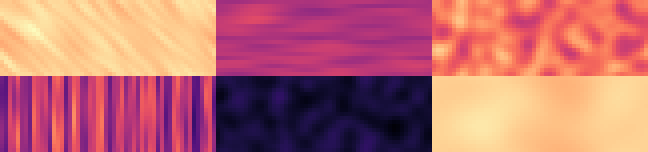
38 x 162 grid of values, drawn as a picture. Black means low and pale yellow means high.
It is made of 2 by 3 panels. Panel 1,1: very high, slanting down to the right, faint in contrast. Panel 1,2: middling, streaked across, faint in contrast. Panel 1,3: high, blotchy. Panel 2,1: middling, streaked downward, strong in contrast. Panel 2,2: very low, blotchy, faint in contrast. Panel 2,3: very high, smooth, faint in contrast.
